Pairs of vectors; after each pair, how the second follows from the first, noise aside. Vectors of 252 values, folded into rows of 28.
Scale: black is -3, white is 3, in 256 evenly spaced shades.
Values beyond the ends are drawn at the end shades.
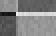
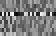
sign-scrambled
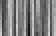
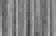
shrunk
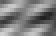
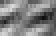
copied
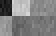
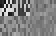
sign-scrambled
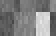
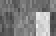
copied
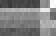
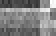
copied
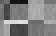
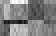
negated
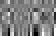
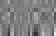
shrunk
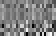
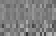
shrunk
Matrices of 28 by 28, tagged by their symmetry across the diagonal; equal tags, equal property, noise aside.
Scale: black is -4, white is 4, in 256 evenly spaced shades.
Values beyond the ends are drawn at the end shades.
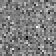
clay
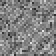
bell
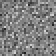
bell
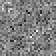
bell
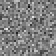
clay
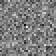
bell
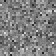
clay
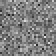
clay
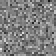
clay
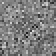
bell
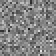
bell
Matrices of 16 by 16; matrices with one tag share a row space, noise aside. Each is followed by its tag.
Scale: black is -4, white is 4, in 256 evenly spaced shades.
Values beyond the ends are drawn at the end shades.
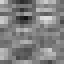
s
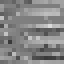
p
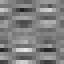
s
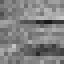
p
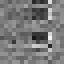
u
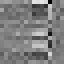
u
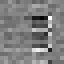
u
